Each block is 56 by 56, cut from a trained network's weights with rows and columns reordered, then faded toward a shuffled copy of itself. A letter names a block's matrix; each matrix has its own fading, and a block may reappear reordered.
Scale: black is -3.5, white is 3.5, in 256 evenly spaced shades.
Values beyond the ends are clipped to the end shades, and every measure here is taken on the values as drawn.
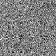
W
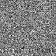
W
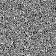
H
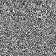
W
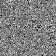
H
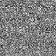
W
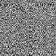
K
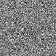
W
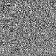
K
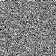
W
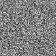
W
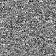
W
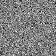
H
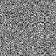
K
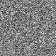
W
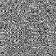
K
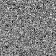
H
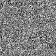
H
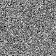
H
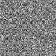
W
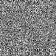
W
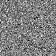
H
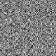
K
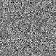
W
